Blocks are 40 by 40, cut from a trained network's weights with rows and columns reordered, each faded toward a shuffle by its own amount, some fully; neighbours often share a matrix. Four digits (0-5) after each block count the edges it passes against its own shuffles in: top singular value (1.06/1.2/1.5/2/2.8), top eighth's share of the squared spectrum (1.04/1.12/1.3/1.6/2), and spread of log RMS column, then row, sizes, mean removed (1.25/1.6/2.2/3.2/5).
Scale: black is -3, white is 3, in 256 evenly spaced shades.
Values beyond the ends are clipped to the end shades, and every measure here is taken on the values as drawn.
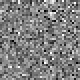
2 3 2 1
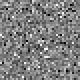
0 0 0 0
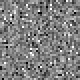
0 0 0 0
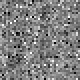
0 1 0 1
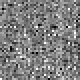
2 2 0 2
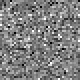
1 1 0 0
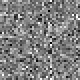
2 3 1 1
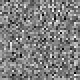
3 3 1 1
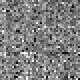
2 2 0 2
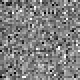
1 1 0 1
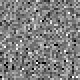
0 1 0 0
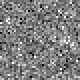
0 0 0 0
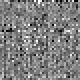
2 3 0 3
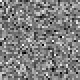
0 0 0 0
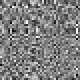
4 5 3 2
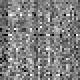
3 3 0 2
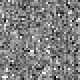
1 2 0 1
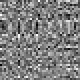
4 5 3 2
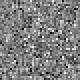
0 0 0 0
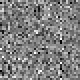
3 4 2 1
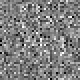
3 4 2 1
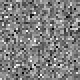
0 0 0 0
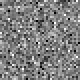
0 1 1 0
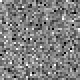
0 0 0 0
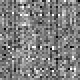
3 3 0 2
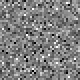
0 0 0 0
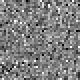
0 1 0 0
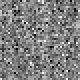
1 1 0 0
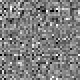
3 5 2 2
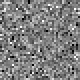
0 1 0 0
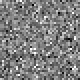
0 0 1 0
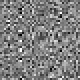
3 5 2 0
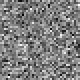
2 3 1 0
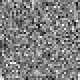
2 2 0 0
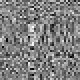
3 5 2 1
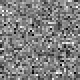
2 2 1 0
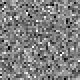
0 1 0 0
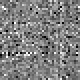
1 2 0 2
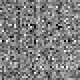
1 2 0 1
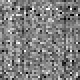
3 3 0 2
